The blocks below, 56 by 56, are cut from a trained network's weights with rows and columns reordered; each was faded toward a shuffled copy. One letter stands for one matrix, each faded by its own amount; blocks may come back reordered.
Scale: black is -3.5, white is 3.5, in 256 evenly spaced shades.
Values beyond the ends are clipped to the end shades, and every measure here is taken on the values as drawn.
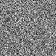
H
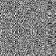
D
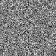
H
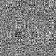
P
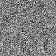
H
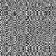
D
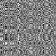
D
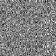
P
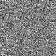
H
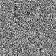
H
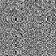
D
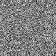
H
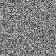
H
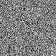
H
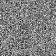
H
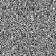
P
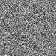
H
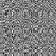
D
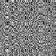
D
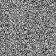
H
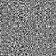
P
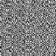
D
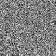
H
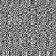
D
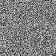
H
